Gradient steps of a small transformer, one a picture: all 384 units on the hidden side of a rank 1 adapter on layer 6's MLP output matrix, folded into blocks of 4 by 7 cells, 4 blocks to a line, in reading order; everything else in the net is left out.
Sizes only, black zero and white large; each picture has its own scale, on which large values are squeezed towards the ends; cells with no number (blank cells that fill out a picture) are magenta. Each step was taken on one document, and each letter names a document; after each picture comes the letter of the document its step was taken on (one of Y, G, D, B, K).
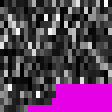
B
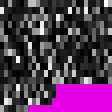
B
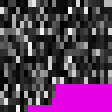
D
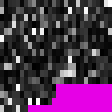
D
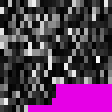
B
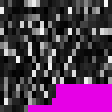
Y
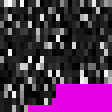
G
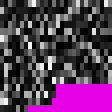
B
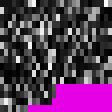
Y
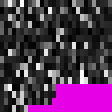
G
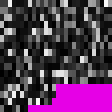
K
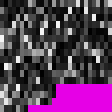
D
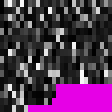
G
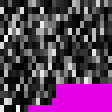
Y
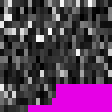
K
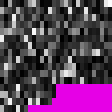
D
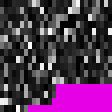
Y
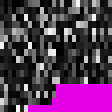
Y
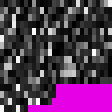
D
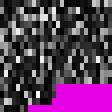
Y
